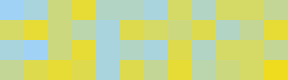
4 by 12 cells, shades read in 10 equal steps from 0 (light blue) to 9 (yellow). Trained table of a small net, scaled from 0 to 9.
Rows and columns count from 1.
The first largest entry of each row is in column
4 2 4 12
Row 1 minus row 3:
-1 1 0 0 1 0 0 -1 0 0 0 0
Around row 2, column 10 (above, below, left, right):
6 6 7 4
